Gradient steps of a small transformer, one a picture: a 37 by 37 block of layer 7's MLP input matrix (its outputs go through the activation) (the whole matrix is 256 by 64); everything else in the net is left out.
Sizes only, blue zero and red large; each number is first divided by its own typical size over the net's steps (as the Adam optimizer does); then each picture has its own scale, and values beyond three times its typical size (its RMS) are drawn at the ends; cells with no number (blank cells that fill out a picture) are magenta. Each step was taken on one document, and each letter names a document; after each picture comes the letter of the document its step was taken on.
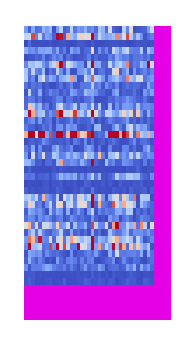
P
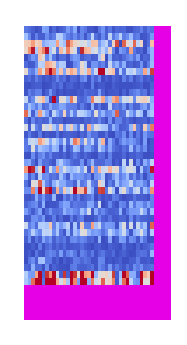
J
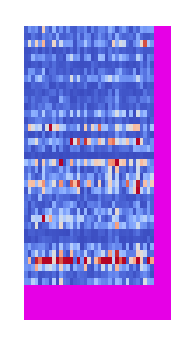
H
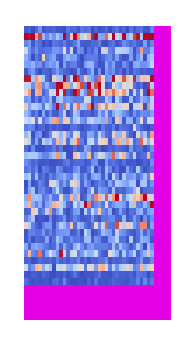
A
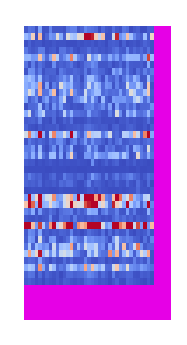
P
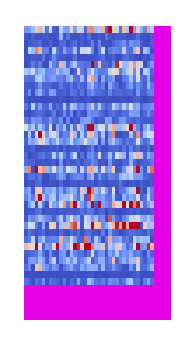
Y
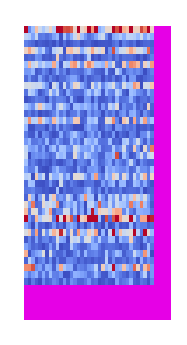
A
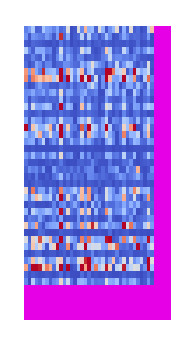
Y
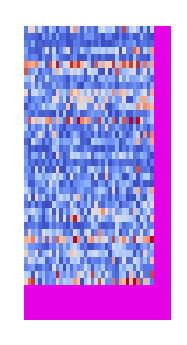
A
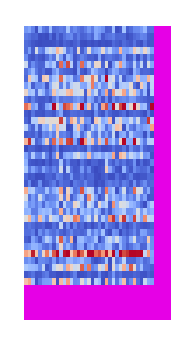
A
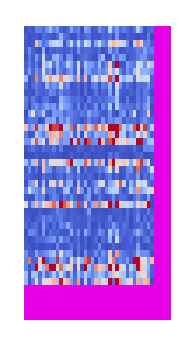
H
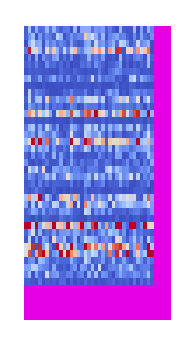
P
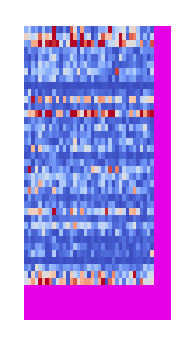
J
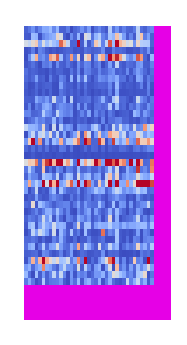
H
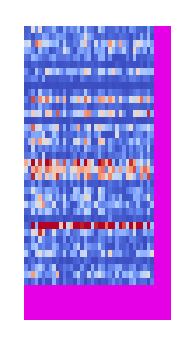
J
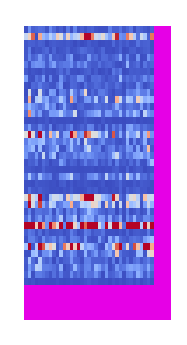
P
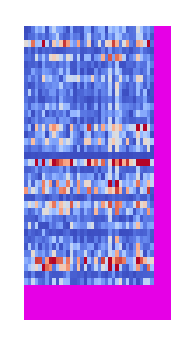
H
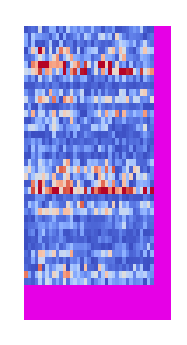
J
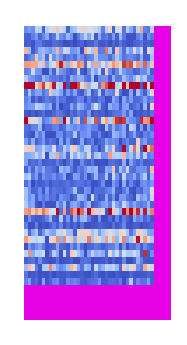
A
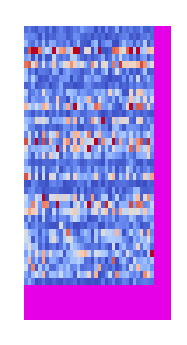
A
